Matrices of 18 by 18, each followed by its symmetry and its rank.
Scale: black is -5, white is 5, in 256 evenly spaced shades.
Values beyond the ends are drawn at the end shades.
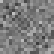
symmetric, full rank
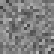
symmetric, full rank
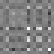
symmetric, rank two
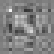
symmetric, rank two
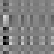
neither, rank one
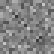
symmetric, full rank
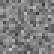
neither, full rank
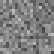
neither, full rank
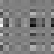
neither, rank one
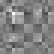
symmetric, rank two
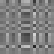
neither, rank one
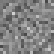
symmetric, full rank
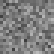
neither, full rank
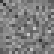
symmetric, full rank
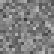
neither, full rank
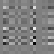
neither, rank one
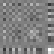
symmetric, rank two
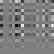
neither, rank one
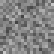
symmetric, full rank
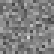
neither, full rank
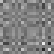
symmetric, rank two
